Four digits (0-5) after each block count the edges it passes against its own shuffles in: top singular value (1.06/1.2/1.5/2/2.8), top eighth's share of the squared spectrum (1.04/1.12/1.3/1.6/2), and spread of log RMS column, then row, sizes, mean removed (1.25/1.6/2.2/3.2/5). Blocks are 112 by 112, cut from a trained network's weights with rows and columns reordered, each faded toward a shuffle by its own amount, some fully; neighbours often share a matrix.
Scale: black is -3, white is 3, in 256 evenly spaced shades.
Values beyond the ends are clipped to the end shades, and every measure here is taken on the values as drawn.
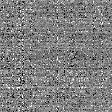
3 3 3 2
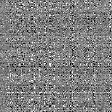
3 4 4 2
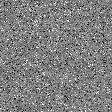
0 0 0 0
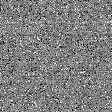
1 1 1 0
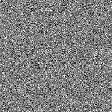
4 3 2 1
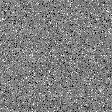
1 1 1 0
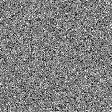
2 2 0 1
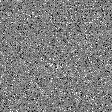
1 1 0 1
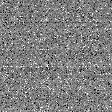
2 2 1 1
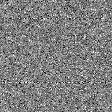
3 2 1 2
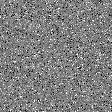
0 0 0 0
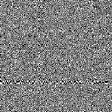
4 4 2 3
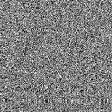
3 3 1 1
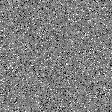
0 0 0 0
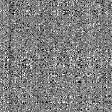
3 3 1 3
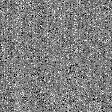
2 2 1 2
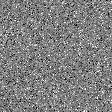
0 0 0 0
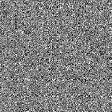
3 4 2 2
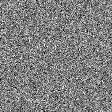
2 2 0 0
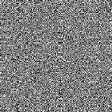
4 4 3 3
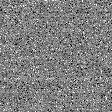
1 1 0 0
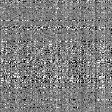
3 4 1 4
